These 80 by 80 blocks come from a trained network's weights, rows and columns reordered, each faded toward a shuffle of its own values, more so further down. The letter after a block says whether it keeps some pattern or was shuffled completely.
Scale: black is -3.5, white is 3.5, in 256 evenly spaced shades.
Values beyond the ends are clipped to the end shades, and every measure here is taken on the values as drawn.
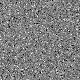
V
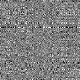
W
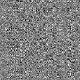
W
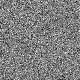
V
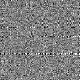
W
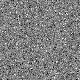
V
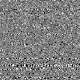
W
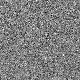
V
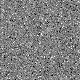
V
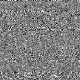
W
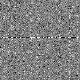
W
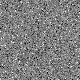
V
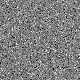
V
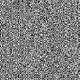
W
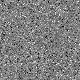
V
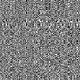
W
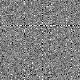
W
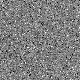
V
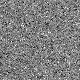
V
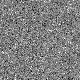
V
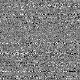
W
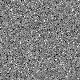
V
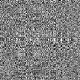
W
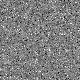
V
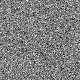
V
